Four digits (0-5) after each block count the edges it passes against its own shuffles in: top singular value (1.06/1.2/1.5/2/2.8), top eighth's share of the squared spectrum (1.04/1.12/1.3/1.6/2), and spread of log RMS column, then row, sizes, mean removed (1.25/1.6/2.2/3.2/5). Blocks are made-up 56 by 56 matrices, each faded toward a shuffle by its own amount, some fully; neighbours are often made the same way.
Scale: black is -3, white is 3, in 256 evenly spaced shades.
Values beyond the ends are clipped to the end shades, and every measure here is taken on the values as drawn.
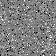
1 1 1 0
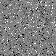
0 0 0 0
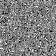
0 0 0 0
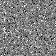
0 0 1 0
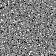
0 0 0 0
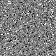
0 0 0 0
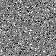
0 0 0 0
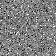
2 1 0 0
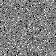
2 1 0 0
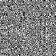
3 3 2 1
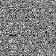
3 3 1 1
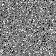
1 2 0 0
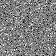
0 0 0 0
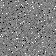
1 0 0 0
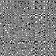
4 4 2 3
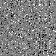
3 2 1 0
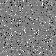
3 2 0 1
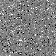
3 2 0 1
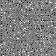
3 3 1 1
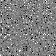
3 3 1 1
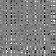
5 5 3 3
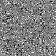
3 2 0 0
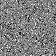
1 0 0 0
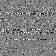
2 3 0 3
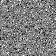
0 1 0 0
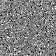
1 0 0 0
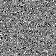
1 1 0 0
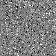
1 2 1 0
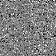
2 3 1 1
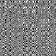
4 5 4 3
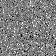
1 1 0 0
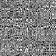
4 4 2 2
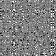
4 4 2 2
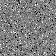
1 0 0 0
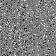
0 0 0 0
